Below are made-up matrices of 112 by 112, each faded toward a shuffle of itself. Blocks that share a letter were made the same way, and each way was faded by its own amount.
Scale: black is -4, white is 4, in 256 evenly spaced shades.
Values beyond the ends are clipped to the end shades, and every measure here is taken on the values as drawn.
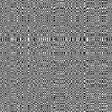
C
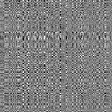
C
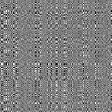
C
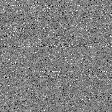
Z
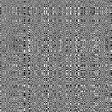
C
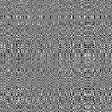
C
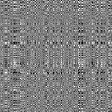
C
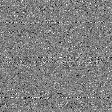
Z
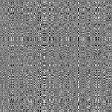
C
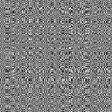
C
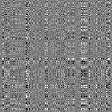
C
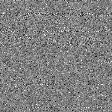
Z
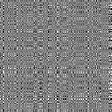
C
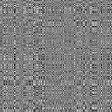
C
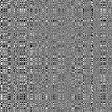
C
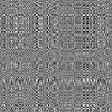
C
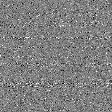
Z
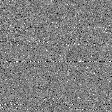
Z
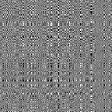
C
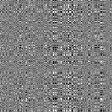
C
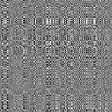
C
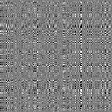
C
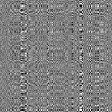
C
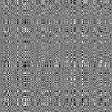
C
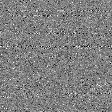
Z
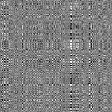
C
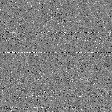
Z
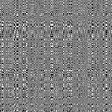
C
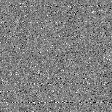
Z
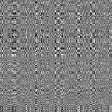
C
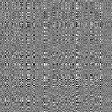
C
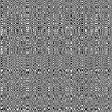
C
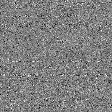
Z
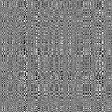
C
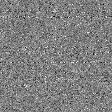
Z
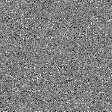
Z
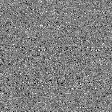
Z
